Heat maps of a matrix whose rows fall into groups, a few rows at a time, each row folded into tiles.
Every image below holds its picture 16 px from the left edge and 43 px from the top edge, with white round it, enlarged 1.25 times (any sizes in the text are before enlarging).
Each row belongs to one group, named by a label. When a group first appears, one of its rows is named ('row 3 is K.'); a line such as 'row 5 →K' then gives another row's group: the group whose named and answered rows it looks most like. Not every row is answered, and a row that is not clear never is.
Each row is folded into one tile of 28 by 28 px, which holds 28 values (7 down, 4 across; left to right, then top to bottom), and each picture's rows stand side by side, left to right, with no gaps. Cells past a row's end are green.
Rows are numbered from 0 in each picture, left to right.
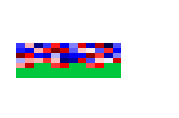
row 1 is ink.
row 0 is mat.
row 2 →mat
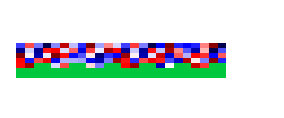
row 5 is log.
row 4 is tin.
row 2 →ink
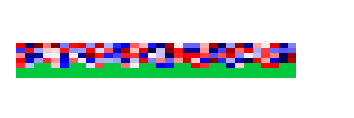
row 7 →mat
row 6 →tin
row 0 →ink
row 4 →tin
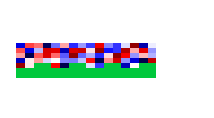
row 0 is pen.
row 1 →pen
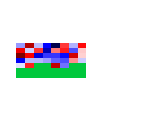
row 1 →pen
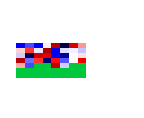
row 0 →pen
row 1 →ink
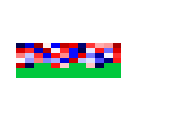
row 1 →log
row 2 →ink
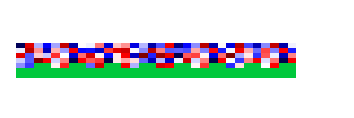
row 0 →tin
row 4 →mat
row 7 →mat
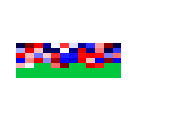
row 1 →mat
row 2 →log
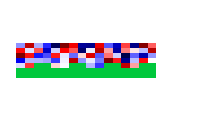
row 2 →tin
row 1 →log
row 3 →ink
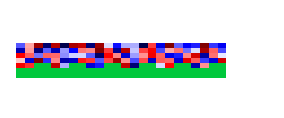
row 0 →log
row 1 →ink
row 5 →tin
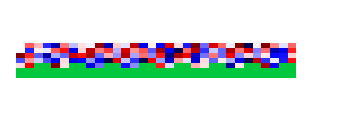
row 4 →pen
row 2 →tin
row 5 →ink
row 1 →pen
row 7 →ink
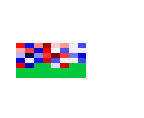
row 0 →ink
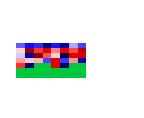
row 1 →pen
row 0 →pen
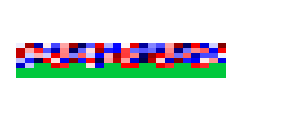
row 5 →ink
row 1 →log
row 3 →mat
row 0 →tin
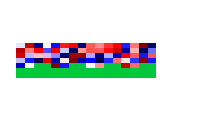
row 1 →pen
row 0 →tin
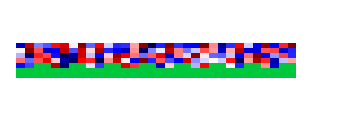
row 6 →tin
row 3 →log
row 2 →tin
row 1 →ink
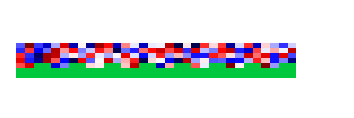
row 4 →tin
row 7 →pen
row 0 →mat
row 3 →mat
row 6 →pen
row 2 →log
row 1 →tin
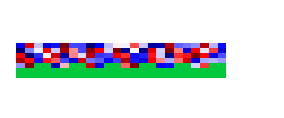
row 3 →mat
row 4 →tin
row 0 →mat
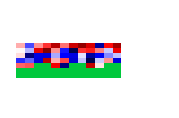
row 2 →ink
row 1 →ink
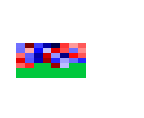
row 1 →pen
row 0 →mat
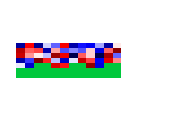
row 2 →pen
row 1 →mat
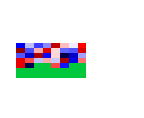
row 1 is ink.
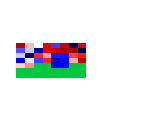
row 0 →ink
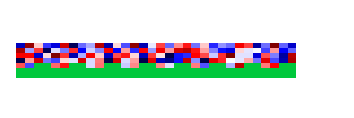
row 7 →mat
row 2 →mat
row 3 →mat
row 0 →log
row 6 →log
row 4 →ink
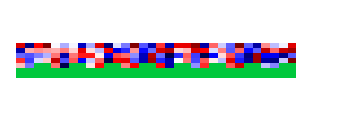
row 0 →ink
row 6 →mat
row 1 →pen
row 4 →ink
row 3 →mat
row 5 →ink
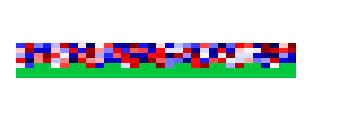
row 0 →tin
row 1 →mat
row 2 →pen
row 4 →pen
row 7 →ink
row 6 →log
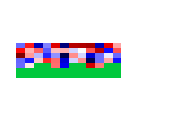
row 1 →ink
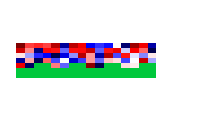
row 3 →log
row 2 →pen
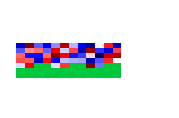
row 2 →pen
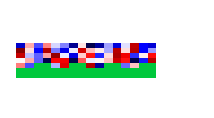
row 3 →tin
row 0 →pen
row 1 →mat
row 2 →pen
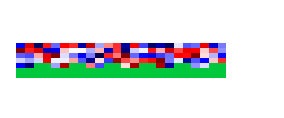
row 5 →tin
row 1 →log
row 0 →tin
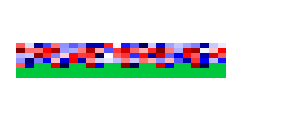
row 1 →pen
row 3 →pen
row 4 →pen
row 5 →pen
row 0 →pen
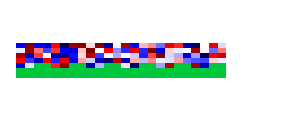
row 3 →ink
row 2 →tin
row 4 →log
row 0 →tin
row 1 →ink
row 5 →pen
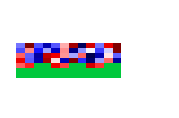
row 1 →log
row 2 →ink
